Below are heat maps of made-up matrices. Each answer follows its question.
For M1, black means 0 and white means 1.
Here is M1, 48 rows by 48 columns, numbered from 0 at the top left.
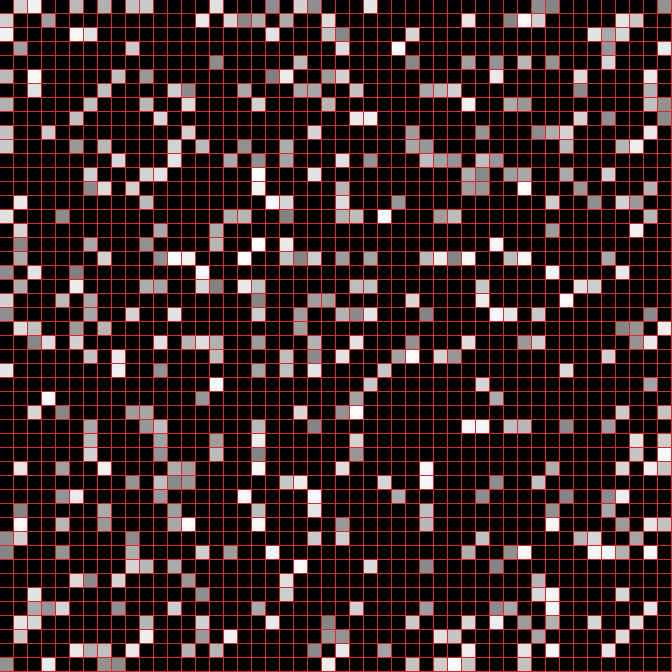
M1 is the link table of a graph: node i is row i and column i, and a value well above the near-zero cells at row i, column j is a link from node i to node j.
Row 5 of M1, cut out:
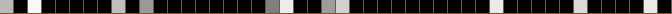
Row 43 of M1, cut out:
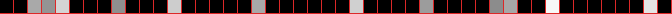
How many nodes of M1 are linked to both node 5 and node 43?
4
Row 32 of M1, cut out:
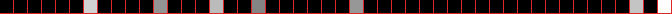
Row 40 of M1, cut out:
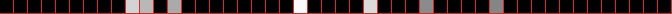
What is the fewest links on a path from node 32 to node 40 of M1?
3
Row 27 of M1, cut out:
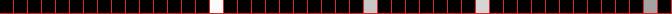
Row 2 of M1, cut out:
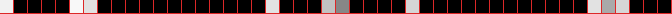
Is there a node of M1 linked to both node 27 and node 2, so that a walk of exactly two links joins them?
no
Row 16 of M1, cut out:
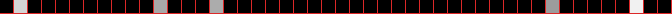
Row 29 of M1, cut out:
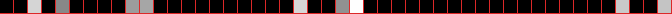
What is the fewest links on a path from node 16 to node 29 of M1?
3
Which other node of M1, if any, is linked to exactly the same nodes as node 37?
node 33
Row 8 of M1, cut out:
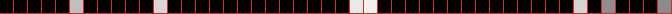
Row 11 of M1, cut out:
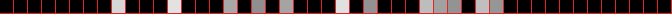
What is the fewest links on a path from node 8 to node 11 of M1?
1
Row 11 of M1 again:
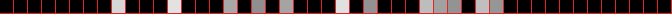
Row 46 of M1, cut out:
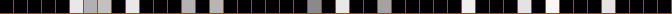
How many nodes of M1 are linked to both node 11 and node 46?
1
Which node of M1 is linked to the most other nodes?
node 18
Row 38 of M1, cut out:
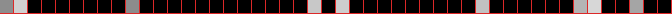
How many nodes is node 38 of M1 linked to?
9
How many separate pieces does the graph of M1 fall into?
1
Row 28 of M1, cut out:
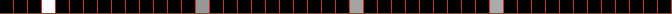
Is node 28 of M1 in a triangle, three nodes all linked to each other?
no
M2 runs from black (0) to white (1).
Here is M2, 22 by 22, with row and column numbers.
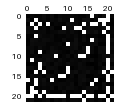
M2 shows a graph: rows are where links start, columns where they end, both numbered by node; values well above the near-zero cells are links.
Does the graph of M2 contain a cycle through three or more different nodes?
yes
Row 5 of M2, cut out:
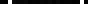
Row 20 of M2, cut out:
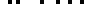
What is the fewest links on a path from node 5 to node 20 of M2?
1
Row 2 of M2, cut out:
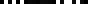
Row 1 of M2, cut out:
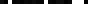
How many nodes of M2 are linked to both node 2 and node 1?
1
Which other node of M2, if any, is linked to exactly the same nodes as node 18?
node 11
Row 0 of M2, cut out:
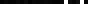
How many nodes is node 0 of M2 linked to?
2
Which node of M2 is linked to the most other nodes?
node 20
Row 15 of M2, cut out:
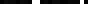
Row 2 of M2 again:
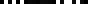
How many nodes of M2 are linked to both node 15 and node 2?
0
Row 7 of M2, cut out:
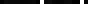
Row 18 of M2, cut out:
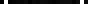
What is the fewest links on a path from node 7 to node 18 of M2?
2
